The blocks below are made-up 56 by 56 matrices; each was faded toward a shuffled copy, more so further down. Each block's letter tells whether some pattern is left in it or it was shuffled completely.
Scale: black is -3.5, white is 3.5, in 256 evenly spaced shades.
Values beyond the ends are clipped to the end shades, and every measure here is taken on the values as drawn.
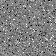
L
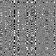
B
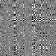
B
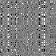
B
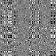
B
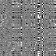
B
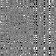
B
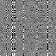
B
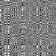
B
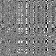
B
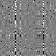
B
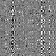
B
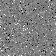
L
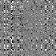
B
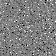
L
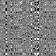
B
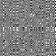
B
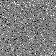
L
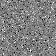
L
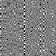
B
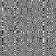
B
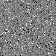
L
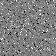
L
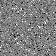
L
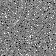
L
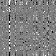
B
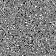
L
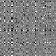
B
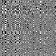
B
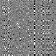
B
